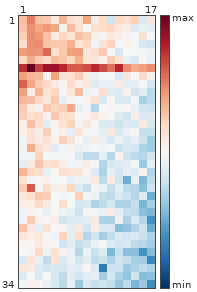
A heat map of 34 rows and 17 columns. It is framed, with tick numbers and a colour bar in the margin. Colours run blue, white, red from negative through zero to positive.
Ninth with the lowest average: bottom right. Mirror symmetry: none. Odd lines: row 7. Slope: up to the top left. Ninth with the highest average: top left.
